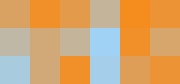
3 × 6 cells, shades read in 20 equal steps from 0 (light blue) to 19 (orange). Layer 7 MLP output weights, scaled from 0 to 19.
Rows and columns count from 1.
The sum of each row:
90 56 63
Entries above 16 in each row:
3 1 2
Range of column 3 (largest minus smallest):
10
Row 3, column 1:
2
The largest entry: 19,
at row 1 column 5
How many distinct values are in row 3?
6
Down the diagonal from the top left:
13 11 18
